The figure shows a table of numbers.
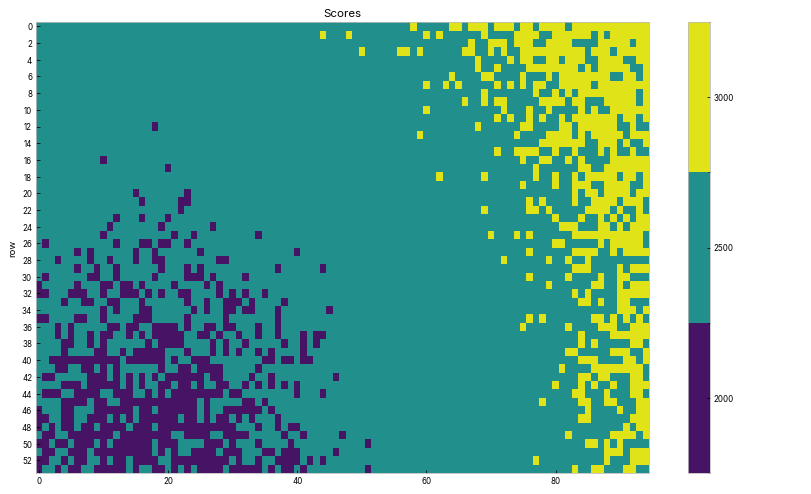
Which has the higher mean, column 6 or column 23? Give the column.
6
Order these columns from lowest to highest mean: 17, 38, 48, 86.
17, 38, 48, 86
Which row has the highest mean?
0
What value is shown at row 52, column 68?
2500
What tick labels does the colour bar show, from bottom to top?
2000, 2500, 3000
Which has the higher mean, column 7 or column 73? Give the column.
73
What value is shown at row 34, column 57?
2500
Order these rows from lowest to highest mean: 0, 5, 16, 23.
23, 16, 5, 0
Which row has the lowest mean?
48
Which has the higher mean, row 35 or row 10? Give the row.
10
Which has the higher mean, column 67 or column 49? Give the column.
67
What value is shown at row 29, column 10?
2500
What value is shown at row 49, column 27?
2500
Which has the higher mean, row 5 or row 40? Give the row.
5
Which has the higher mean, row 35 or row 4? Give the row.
4
